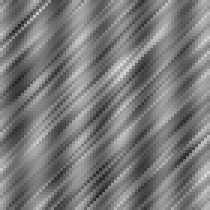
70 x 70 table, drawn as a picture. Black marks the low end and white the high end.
Upright stripes repeat 5 times across the table. On average the colour sits 50% of the way up the scale. The histogram is bell-shaped. No overall slope runs across the table.
